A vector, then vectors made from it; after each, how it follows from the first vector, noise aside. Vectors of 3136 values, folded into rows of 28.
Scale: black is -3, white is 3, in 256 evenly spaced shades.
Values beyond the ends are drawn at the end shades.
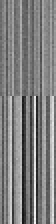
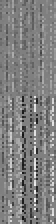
partly zeroed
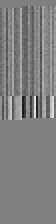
partly zeroed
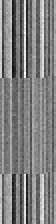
wrapped around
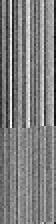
wrapped around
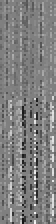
partly zeroed
